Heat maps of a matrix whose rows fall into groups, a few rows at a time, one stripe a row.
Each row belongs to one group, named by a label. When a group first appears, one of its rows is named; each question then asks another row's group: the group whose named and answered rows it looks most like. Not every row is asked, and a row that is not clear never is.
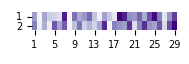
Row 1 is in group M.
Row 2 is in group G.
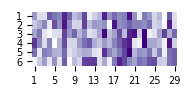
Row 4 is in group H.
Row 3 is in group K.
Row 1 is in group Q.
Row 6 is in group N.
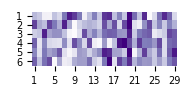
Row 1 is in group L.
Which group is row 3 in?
N
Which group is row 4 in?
M
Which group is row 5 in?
G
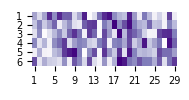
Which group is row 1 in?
Q
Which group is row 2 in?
N
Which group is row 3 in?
L
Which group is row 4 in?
G
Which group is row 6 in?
M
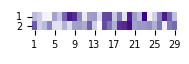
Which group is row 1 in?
L
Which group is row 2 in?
M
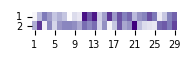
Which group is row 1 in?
N
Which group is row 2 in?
K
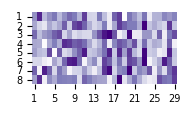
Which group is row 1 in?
K
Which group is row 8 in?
K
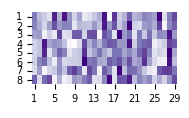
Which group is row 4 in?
N
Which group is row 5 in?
N
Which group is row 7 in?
L
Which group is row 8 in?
M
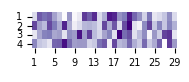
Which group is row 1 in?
N
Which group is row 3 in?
L
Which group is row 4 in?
G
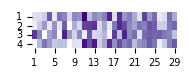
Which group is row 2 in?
N
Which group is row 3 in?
H
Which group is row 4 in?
N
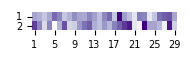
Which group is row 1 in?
L
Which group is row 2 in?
H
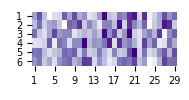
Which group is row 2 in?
L
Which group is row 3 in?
G
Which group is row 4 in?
Q
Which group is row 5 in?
K
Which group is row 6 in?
K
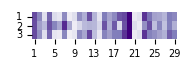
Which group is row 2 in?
H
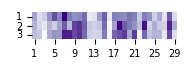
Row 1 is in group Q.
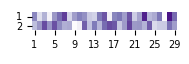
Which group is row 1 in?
G
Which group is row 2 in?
N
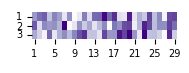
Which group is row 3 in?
Q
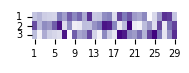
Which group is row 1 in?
L
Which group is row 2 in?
G
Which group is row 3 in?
M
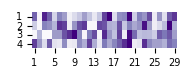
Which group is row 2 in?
Q
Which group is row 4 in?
H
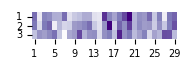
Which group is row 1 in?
M
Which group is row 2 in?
M
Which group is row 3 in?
L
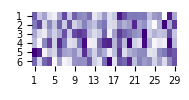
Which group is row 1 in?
M
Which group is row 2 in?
K
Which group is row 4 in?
Q
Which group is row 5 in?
K
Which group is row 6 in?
M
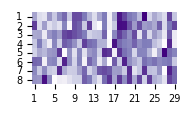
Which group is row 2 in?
M
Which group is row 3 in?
Q
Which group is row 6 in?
H
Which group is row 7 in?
G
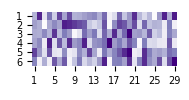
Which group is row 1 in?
K
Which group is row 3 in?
N
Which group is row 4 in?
Q
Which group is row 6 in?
G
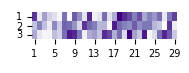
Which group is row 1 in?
M
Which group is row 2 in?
N
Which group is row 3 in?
L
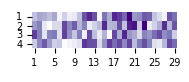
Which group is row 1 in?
N
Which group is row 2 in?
K
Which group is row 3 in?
H
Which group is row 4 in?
N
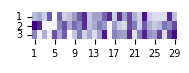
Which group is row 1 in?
Q
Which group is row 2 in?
K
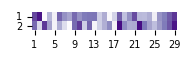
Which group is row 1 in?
K
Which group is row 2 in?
M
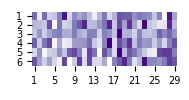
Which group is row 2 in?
Q
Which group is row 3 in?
L
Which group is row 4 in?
M
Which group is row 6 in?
H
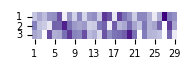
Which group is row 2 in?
G
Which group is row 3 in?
Q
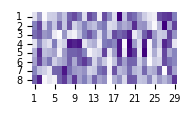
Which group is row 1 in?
L
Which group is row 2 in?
K
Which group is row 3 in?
H
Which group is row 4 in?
L
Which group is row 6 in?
K
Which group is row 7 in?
G
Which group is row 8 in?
K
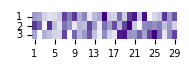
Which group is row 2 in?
H
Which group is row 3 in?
M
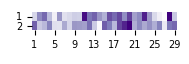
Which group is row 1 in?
N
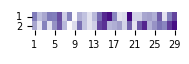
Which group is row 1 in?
G
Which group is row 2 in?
G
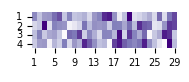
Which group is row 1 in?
G
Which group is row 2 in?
N
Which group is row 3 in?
L
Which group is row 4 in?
N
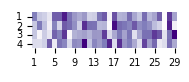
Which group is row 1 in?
G
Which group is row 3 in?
G
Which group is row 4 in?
Q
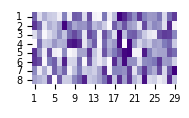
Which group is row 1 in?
M
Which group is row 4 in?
L
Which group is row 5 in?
H
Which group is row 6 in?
H
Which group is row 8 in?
Q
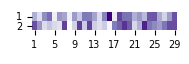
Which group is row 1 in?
M
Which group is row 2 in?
H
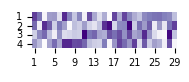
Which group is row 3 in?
N
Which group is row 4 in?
Q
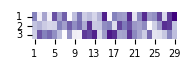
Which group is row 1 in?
G
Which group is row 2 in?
L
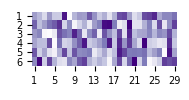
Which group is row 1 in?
H
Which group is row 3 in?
L
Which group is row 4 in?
Q
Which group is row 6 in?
K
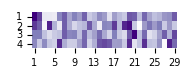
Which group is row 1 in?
K
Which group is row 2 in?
H
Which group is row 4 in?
G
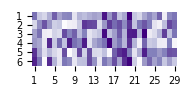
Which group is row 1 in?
G
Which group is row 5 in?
H
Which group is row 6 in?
H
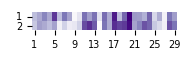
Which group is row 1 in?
N
